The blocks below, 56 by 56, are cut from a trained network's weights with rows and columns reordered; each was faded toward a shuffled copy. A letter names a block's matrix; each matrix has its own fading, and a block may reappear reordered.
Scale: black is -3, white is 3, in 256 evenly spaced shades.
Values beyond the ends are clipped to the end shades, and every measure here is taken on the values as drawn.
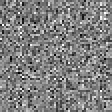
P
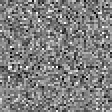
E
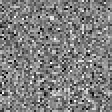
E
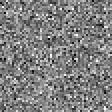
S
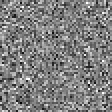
P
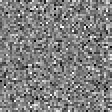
S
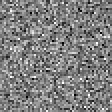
S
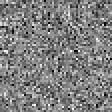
E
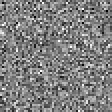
P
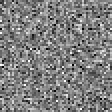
E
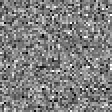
E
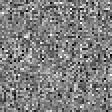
E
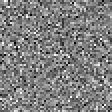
S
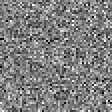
P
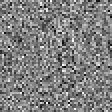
P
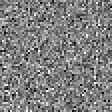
S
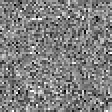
E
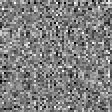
E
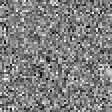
P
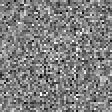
S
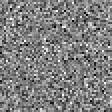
S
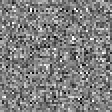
E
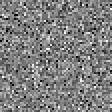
S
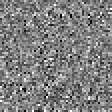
E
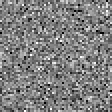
S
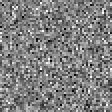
S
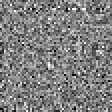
E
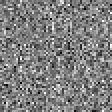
P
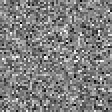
S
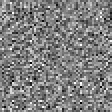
P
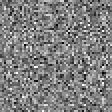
P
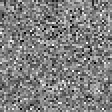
S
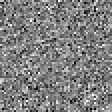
S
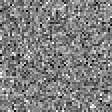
S
